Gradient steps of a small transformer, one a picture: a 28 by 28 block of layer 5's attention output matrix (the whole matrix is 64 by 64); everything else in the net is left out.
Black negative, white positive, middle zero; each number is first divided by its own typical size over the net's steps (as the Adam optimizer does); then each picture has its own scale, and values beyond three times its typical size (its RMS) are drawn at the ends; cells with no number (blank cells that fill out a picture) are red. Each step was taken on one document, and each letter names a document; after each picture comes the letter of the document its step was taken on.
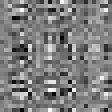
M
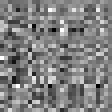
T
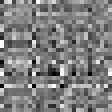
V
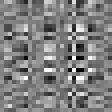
M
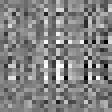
V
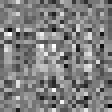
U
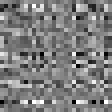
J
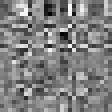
M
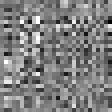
J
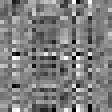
U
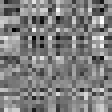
J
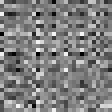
V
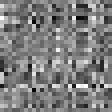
J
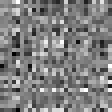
U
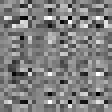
M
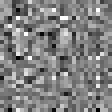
T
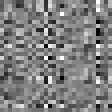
V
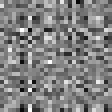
M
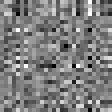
U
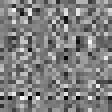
V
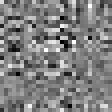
U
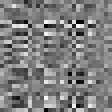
M
